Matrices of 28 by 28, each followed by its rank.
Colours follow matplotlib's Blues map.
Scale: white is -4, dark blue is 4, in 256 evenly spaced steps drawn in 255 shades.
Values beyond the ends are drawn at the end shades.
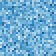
full rank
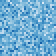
full rank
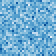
full rank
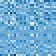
three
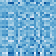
three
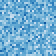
full rank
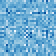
five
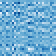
three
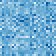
five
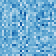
five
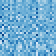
five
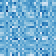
three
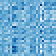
three
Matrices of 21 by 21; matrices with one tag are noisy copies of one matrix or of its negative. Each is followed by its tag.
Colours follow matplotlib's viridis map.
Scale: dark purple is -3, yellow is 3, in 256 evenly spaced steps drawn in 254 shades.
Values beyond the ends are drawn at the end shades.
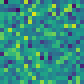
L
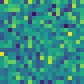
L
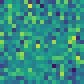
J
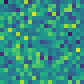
L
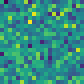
L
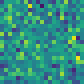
J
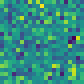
J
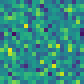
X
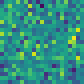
J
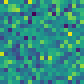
L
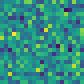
X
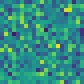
X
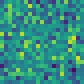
J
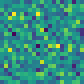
X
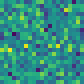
X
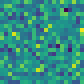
X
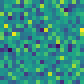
X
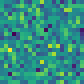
X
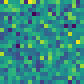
L
